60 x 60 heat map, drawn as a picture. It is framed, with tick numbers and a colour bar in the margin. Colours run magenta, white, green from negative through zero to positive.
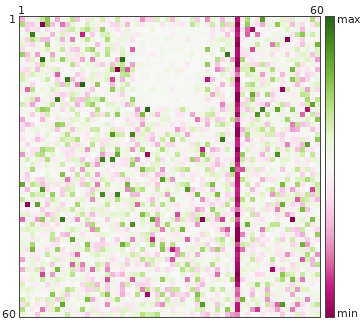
Odd lines: column 44. Slope: none. Average level on the scale: 50%. Calmest part: top middle. Odd patch: calmer, in the top middle. Mirror symmetry: none. Stripes: none.
